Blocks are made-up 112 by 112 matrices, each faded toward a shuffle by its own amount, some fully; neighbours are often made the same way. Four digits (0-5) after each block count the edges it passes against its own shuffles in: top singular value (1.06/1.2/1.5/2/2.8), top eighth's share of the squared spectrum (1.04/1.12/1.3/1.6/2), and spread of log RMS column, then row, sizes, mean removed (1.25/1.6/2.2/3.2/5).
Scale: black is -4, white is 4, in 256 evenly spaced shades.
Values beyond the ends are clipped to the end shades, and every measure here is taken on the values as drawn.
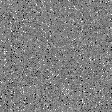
3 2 1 1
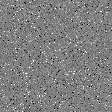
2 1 0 0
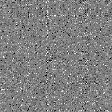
4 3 2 2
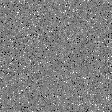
3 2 1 0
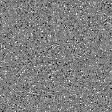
3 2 1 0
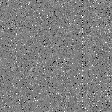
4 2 1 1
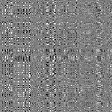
5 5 4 3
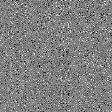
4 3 2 1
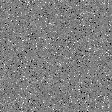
2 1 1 0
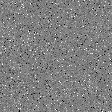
0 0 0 0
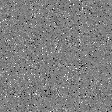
2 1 1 1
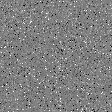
0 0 0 0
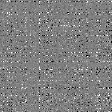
2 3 3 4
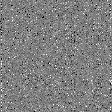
4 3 2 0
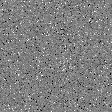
0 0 0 0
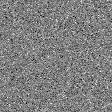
0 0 0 0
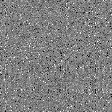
4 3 1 1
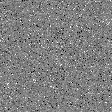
2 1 0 0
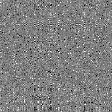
4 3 2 2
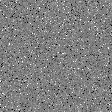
1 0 0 0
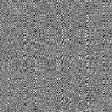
5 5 4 3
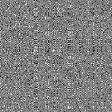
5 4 3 2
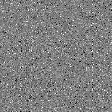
4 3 2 1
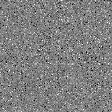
3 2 1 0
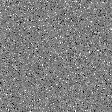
2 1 0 0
